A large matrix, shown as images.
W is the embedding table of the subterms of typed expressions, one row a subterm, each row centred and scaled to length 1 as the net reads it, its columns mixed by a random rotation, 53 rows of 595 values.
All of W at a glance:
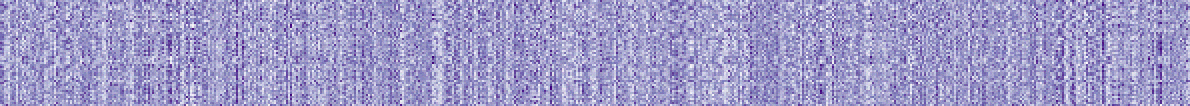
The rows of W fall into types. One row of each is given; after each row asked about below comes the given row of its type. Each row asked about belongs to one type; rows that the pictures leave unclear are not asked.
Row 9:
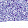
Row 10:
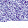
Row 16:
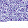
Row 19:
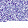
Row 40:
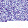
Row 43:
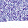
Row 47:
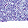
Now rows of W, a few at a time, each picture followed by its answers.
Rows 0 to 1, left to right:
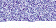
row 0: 43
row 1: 16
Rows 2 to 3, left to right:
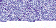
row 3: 40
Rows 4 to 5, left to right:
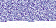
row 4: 40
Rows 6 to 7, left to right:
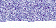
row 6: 9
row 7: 9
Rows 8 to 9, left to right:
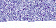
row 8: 43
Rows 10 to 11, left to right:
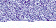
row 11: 19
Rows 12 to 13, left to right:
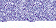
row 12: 47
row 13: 47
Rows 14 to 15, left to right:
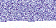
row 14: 40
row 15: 9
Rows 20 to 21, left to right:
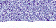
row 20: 10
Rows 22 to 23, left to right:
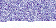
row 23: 9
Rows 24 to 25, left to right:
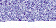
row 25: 43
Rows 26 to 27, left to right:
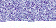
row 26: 9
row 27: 43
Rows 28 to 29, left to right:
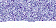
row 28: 9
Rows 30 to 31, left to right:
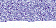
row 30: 40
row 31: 9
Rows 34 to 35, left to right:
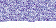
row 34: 16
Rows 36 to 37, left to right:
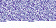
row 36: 43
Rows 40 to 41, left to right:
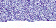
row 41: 19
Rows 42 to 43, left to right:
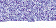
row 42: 16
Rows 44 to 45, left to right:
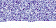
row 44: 43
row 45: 10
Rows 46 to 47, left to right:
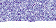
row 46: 43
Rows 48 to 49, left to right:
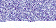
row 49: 47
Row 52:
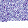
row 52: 47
